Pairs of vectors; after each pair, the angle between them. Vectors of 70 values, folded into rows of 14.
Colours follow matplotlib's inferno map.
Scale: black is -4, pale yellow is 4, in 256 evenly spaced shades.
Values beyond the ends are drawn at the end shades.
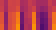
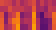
nearly parallel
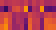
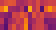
nearly opposite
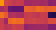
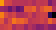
nearly parallel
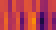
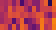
partly opposed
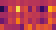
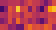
nearly parallel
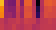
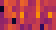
partly opposed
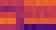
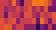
partly aligned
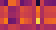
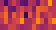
partly aligned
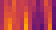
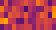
orthogonal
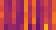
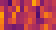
partly aligned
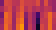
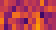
partly opposed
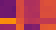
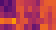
nearly parallel
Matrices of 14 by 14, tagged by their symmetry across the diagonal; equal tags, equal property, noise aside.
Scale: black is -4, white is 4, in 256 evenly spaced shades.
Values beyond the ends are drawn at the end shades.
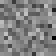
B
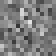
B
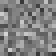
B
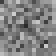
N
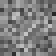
N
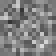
N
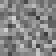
B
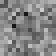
N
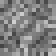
N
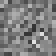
N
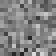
B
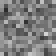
B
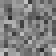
B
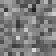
B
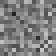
N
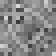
N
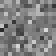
B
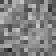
N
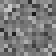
N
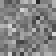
B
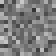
B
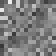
N
